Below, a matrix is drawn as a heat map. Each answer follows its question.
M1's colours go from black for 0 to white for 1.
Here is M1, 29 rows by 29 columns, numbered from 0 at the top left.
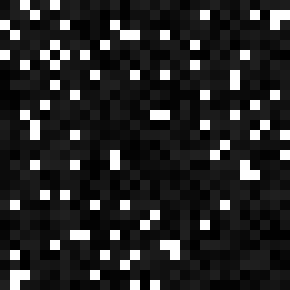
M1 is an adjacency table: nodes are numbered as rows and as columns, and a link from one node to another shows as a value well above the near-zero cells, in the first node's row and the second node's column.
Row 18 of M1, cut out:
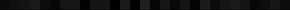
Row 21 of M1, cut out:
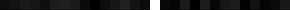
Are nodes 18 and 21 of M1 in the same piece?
no
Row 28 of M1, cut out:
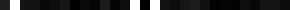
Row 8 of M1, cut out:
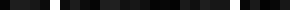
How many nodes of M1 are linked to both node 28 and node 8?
0
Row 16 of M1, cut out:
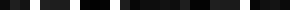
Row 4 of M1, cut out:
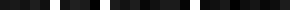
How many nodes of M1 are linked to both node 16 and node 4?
0
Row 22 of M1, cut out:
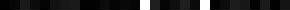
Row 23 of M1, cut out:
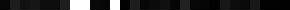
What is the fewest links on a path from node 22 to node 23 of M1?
4
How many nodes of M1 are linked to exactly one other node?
3
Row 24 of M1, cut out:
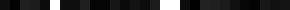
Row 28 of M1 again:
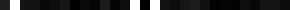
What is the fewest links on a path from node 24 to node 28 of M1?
4
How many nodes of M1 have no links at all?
1
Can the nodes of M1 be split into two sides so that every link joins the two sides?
yes
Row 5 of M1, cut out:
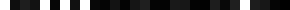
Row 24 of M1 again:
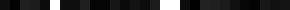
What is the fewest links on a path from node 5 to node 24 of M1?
1
